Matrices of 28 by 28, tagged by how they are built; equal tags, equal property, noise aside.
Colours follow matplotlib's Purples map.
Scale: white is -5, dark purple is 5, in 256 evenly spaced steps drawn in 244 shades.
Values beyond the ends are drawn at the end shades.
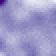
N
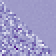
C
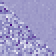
C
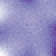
N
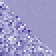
C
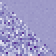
C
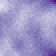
N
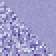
C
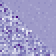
C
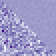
C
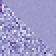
C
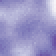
N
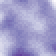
N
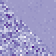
C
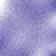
N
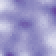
N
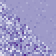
C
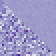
C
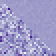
C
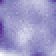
N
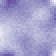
N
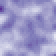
N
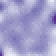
N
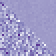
C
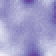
N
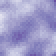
N
